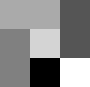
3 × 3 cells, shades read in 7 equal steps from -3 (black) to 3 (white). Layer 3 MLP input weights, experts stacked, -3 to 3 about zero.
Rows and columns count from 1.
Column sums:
1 0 1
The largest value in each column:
1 2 3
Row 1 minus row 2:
1 -1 0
